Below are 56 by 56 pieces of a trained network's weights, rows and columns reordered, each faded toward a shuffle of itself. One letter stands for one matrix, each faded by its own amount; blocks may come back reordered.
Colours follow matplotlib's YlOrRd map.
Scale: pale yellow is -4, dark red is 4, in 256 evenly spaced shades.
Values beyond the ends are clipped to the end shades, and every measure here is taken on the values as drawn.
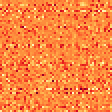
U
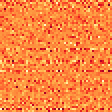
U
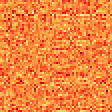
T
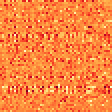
U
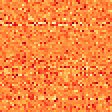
U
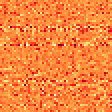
U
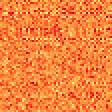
T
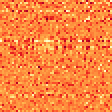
U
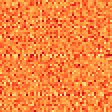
T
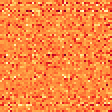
U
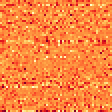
U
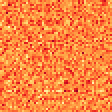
T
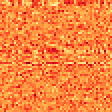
T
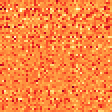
U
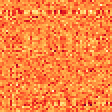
T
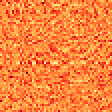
T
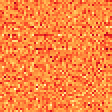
T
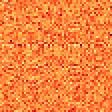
T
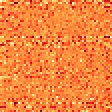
U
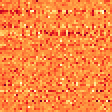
U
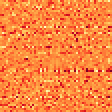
U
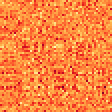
T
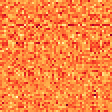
T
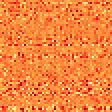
U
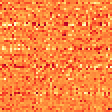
U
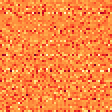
U
